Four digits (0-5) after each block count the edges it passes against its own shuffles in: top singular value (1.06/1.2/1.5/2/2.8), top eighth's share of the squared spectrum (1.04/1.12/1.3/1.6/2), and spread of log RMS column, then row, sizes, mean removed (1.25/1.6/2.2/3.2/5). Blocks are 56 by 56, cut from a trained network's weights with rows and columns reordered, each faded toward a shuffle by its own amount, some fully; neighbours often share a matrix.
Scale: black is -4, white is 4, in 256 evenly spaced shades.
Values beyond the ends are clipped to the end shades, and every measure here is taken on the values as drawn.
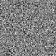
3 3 1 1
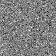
0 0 0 0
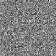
3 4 2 2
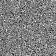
0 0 0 0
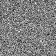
0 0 0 0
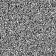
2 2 0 0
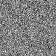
0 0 0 0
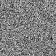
2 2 0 0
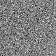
0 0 0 0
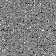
1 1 0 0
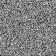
0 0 0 0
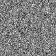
2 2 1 0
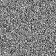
2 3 0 0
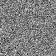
1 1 0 0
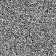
0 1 0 0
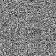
3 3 1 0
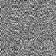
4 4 2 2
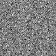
2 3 1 1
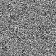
2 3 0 0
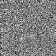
3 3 1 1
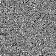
1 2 0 0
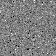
0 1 0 0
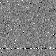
3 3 0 1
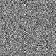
3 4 2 1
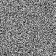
2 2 0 0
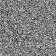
2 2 0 0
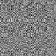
4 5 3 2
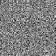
3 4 2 1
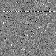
3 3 0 1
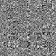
3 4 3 2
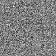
2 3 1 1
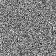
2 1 0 0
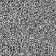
3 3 2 0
